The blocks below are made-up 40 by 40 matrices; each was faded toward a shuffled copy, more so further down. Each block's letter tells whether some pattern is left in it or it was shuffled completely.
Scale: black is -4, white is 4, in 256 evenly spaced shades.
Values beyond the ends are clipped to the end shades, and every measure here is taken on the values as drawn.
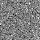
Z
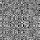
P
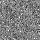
Z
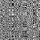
P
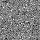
Z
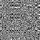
P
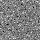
Z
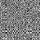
P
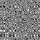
P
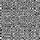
P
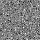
Z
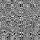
P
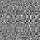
P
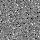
Z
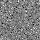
Z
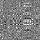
P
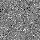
Z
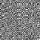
P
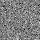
Z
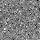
Z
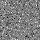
Z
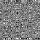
P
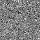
Z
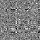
P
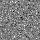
Z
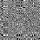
P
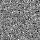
Z
